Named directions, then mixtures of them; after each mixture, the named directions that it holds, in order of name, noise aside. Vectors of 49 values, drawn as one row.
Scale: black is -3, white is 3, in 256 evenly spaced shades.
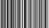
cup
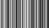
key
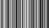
key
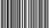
cup, key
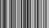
key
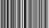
cup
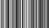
key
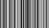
cup, key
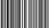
cup, key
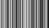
key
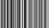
cup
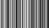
key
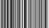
cup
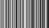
cup, key
